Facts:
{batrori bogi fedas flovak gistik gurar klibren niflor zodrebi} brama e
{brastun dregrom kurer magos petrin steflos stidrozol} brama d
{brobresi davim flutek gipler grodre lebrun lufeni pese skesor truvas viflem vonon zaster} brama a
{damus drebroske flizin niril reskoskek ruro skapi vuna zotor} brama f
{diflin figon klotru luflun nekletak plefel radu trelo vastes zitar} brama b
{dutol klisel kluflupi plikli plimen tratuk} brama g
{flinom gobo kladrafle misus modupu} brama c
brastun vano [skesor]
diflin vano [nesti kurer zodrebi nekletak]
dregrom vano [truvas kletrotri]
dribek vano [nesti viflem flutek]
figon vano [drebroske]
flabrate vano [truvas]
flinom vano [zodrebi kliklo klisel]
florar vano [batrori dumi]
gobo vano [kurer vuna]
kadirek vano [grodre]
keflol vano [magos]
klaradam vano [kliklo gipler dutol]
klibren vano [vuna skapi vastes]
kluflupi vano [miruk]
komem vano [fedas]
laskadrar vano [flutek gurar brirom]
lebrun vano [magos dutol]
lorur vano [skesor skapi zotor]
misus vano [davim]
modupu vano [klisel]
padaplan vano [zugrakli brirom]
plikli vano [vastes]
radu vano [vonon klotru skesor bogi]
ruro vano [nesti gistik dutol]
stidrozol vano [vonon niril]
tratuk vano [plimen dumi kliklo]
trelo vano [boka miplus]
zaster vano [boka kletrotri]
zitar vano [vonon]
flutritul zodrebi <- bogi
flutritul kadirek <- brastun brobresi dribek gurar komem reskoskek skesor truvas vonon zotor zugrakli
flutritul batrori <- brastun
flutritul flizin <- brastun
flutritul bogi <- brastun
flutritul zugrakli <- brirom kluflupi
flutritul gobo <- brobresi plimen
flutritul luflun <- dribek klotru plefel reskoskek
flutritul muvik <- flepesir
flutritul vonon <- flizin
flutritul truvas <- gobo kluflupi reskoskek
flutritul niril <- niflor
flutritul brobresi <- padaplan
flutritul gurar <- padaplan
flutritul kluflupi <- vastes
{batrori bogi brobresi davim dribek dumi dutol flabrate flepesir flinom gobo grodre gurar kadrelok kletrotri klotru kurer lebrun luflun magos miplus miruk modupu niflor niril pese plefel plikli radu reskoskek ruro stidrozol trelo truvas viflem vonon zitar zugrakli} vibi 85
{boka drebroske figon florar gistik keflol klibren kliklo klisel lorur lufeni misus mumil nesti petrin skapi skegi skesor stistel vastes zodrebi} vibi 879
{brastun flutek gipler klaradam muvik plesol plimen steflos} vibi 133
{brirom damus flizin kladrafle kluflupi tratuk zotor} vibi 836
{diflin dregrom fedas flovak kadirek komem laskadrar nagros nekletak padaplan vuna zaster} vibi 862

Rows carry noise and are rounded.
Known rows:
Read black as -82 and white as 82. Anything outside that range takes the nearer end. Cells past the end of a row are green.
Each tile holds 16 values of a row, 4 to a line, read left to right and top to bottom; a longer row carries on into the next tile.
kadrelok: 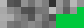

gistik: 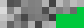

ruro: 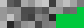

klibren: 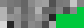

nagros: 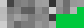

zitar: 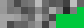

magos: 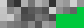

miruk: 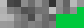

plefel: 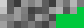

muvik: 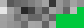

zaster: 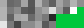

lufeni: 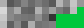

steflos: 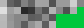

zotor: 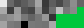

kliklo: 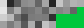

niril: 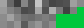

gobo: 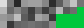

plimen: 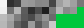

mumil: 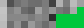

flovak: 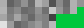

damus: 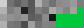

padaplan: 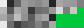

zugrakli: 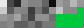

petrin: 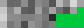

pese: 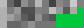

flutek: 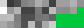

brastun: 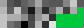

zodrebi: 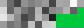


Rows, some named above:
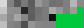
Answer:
kladrafle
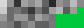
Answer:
luflun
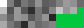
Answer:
flizin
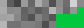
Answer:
niflor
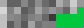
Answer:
lufeni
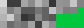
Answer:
viflem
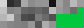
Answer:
dumi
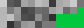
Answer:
lebrun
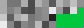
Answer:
dregrom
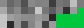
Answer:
lorur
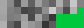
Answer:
trelo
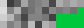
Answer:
klisel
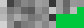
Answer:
nagros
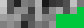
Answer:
vonon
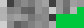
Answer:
nagros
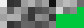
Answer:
dribek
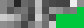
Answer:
bogi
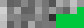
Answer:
lufeni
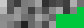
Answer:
klotru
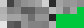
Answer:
laskadrar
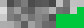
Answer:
boka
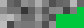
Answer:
plikli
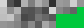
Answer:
magos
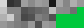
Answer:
dumi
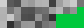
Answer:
lebrun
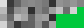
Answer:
komem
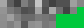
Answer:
niril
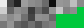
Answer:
zugrakli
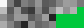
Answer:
flizin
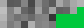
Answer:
drebroske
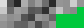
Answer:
gurar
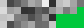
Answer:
klaradam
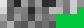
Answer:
truvas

